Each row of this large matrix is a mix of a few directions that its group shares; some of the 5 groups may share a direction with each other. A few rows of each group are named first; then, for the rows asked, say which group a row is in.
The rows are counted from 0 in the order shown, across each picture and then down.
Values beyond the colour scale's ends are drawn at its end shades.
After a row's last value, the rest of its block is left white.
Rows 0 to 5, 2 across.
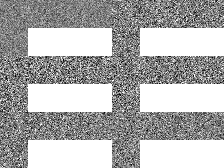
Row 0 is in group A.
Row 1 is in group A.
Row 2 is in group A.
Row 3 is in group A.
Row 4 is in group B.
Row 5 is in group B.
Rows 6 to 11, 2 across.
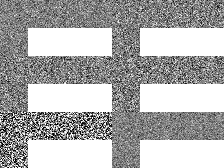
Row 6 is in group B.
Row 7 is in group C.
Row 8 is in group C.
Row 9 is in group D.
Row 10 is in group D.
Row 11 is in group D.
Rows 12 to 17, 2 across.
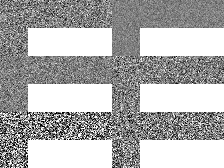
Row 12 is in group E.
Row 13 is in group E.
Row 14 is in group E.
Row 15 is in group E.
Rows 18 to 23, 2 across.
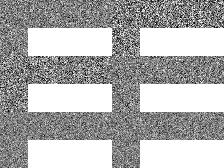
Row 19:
C
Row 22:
C
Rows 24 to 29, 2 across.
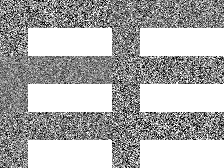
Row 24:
D
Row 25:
B
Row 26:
E
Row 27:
C
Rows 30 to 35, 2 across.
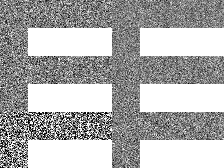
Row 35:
B
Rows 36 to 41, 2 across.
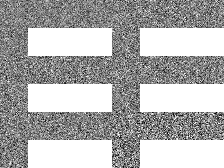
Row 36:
A
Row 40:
E
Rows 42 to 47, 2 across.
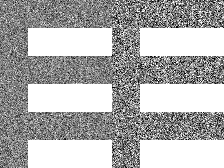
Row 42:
E
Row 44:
C
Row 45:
D
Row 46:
E
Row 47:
B
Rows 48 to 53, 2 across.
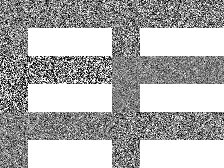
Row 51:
E
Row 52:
B
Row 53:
B
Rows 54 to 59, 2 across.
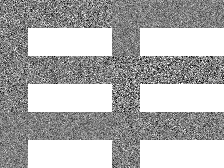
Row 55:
B
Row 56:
D
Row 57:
E
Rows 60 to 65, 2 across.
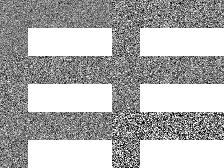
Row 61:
D
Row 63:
D
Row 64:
C
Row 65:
D
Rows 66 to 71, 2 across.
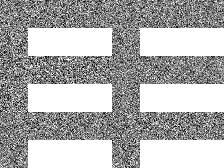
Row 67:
E
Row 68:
D
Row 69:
B
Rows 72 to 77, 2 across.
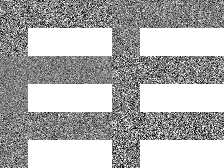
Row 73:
C
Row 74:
C
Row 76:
D
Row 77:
A
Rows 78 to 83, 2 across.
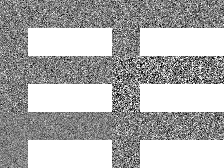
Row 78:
A
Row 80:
E
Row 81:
A
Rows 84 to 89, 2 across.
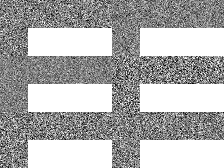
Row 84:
B
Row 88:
A
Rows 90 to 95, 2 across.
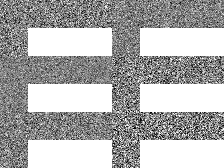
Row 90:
C
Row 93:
D
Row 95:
A
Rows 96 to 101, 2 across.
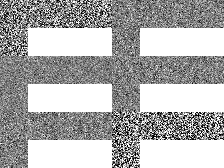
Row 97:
B
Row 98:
B
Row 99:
A
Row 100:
D
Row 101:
C
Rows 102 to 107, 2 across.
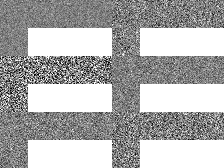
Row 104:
B
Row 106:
B
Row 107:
C
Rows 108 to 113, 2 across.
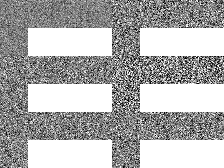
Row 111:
C
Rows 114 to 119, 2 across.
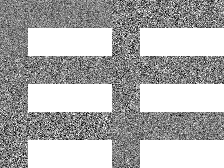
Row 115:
E
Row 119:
D
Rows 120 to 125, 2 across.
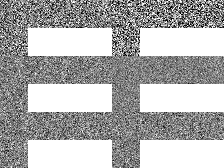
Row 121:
E
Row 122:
B
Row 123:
C
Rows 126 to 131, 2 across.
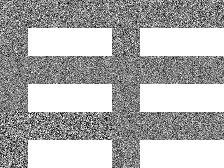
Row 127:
B
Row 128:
D
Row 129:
C
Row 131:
E
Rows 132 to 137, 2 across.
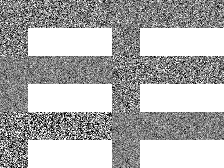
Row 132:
E
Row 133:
C
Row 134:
B
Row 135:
E
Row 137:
B
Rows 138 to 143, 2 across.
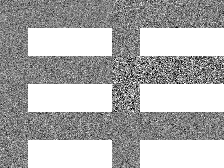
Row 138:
E
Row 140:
E
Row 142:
D
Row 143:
E
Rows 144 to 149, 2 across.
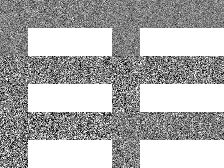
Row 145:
B
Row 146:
D
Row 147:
A
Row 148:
E
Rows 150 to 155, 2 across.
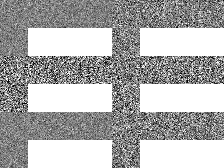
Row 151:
C
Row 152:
D
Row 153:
E
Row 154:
E
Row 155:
A
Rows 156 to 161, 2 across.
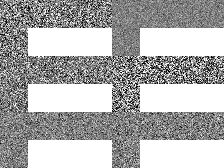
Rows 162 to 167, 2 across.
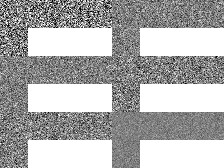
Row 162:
D
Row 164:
A
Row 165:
A
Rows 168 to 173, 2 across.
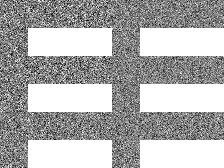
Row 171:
C
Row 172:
A
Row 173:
C
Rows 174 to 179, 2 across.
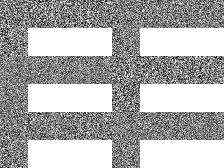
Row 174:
C
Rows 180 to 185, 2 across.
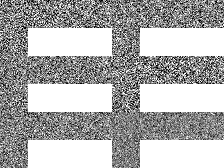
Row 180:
B
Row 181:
A
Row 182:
C
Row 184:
B
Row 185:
E
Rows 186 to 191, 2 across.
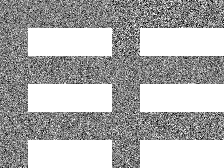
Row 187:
E
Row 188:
C
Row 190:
A
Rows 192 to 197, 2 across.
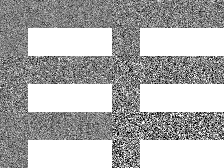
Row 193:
B
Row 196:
C
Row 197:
D
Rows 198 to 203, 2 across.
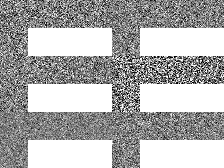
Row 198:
A
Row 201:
E
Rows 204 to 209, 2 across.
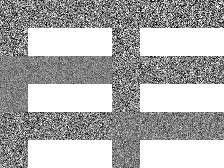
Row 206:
D
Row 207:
D
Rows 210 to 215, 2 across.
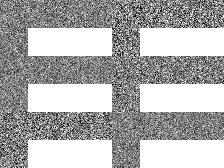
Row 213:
A
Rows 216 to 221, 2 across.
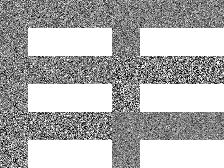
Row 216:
D
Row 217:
A
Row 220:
D
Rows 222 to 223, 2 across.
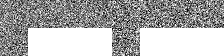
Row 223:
A
